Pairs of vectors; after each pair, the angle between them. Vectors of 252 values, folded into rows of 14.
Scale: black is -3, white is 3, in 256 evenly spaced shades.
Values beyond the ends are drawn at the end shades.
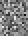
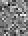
partly opposed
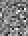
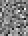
nearly parallel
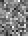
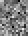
nearly opposite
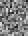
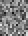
partly aligned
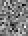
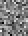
partly aligned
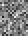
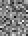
partly opposed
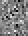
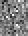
nearly opposite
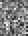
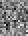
nearly opposite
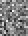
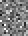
partly opposed
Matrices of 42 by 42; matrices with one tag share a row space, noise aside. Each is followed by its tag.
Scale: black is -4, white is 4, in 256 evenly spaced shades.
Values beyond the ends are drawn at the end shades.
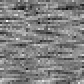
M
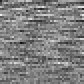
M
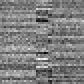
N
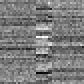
N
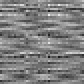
M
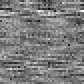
M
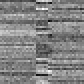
N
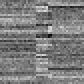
N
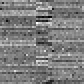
N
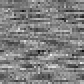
M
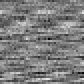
M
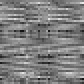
M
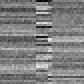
N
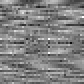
M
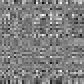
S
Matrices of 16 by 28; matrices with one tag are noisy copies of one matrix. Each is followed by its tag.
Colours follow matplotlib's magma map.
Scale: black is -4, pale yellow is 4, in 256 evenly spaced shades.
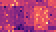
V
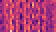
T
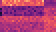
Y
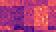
V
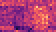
V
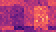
V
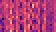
T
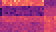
Y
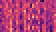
T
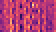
T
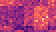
V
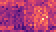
V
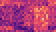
V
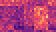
V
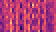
T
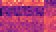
Y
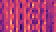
T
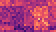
V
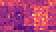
V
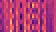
T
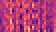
T
